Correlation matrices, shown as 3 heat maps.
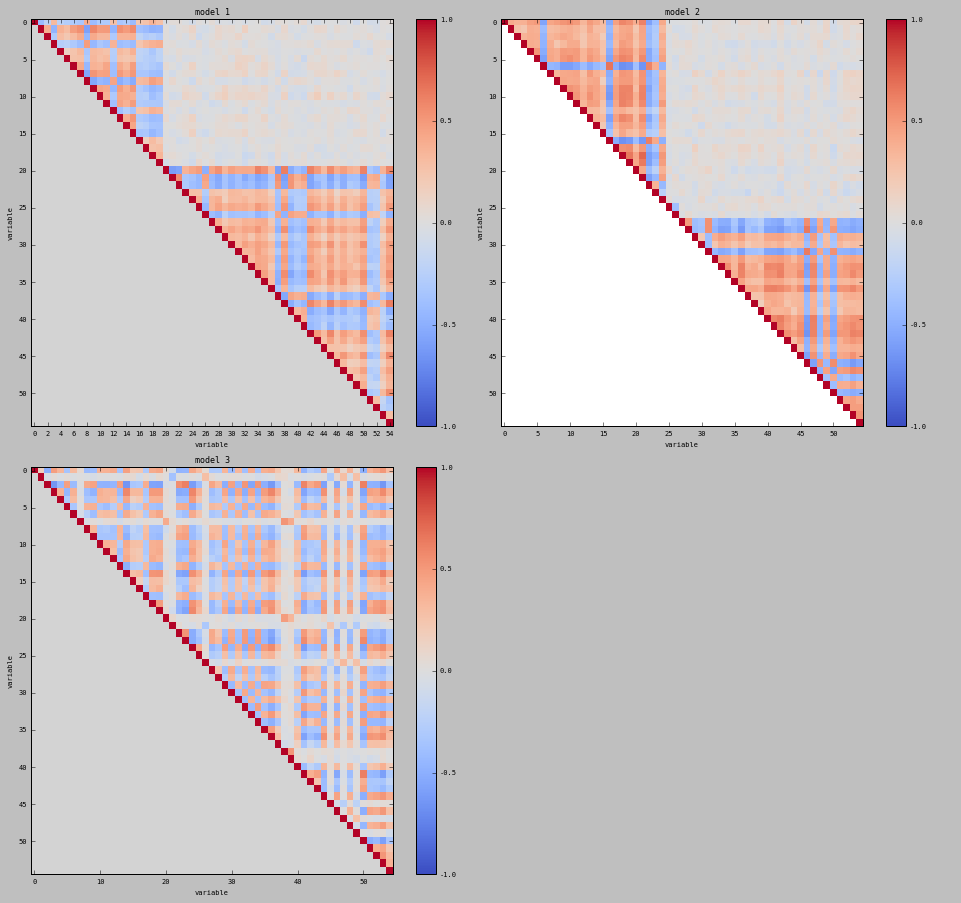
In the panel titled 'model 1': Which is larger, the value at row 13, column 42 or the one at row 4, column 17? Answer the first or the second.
the first
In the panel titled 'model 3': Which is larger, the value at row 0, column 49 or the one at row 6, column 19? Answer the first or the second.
the second
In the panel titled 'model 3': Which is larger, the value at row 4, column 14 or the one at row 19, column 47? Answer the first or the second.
the first
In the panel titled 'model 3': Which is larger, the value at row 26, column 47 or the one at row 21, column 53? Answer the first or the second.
the first
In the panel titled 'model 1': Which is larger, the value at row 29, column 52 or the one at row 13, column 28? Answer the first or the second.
the second
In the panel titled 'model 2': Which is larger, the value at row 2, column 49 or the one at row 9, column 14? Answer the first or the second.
the second
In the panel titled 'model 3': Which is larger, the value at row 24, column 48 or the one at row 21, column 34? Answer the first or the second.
the first
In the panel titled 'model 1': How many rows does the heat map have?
55
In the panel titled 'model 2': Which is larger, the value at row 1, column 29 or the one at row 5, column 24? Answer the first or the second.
the second
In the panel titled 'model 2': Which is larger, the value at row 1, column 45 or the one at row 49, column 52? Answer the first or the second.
the second
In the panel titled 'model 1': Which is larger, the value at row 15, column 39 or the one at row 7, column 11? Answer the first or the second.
the second
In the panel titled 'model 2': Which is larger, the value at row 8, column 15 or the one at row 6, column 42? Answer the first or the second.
the first
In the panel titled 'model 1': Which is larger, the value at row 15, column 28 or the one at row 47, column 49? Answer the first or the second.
the second
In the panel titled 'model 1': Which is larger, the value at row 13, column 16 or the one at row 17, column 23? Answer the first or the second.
the second
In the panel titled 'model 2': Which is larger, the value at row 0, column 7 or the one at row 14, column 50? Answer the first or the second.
the first
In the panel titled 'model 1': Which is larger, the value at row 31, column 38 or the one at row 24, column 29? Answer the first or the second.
the first
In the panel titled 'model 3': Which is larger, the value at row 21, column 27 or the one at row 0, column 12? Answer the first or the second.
the second
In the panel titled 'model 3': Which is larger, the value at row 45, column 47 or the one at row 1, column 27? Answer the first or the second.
the second
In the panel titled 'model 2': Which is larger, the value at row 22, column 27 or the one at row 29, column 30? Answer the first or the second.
the second
